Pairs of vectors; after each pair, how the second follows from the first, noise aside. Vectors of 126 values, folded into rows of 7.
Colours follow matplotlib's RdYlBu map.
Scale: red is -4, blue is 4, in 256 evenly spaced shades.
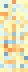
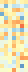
reversed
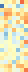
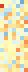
sign-scrambled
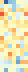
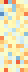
sign-scrambled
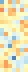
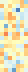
wrapped around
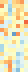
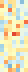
sign-scrambled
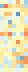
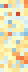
sign-scrambled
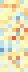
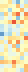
wrapped around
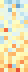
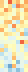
reversed
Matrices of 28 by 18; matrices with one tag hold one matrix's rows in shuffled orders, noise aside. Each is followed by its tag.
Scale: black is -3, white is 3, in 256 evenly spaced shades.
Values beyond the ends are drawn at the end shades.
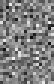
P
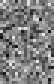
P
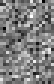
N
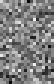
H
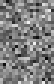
N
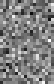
P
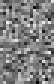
N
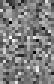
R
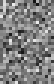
R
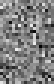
H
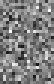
R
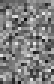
N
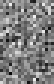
H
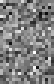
H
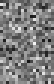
H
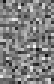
N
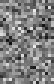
H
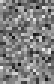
N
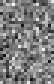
P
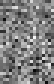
N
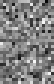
N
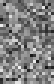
H
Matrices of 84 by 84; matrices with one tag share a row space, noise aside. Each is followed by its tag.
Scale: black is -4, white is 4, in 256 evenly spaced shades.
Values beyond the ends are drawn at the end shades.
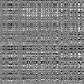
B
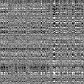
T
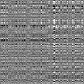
T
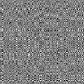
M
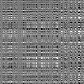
B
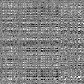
B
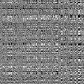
B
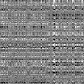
T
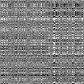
T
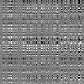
B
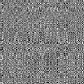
M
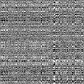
T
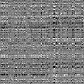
T
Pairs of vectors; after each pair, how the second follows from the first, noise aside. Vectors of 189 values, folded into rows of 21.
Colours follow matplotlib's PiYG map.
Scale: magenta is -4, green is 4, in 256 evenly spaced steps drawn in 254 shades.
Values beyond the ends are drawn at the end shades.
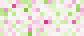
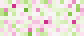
copied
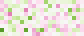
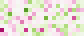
negated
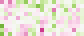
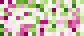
scaled up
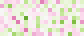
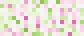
negated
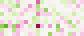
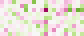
reversed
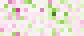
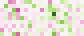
copied
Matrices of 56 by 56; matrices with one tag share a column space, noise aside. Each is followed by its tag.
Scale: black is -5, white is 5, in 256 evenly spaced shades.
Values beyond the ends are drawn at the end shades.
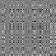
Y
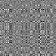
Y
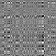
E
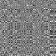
Y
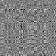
Y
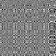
Y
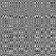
E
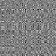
Y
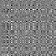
Y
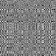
Y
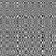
E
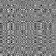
Y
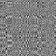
E
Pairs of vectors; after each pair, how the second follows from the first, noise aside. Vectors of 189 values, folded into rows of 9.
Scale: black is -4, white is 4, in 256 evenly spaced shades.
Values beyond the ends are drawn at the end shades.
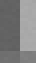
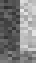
scaled up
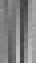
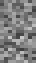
shuffled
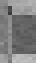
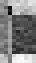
scaled up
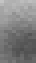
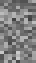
shuffled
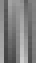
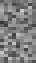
shuffled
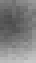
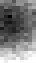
scaled up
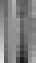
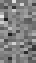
shuffled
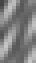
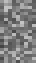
shuffled
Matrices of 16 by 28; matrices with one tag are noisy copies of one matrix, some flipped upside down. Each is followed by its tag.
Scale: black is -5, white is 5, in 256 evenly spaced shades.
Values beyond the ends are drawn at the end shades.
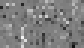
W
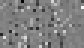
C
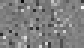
C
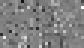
C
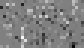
W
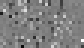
C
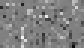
W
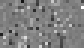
C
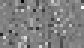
C
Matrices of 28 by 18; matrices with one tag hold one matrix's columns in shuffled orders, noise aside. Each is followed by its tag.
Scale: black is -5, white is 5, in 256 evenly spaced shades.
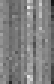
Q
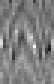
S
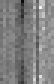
Q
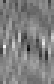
S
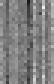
Q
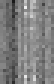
Q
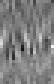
S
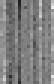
Q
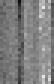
Q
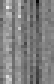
Q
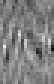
S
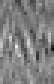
S
